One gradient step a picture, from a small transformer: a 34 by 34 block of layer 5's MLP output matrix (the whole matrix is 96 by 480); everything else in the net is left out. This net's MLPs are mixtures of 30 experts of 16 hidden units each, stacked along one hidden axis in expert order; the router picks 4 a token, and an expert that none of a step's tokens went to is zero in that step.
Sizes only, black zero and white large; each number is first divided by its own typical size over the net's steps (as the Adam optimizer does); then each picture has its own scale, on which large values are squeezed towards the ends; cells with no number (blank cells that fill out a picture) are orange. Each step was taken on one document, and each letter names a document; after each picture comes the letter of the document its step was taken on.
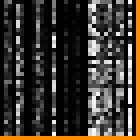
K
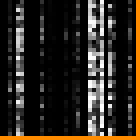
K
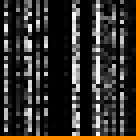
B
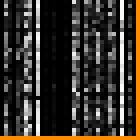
B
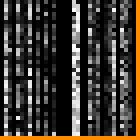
B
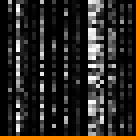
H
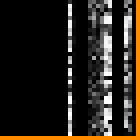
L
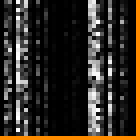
H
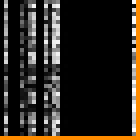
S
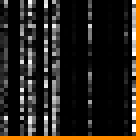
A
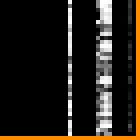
L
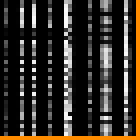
L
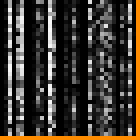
K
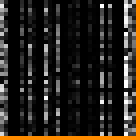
S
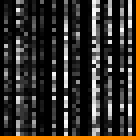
K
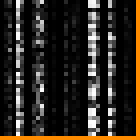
K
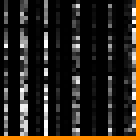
A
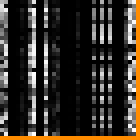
A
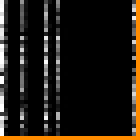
S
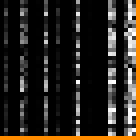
A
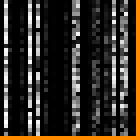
B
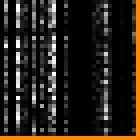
H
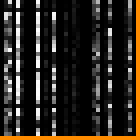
K
